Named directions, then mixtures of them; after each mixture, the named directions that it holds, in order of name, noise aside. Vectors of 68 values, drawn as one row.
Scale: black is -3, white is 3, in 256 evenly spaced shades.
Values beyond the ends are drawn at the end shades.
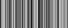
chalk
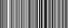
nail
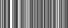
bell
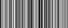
chalk, nail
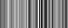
nail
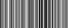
chalk, nail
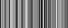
bell, chalk, nail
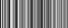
bell, chalk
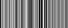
bell, chalk, nail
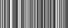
bell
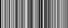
bell, chalk, nail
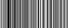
nail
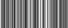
chalk, nail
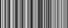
bell, chalk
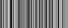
bell, chalk, nail
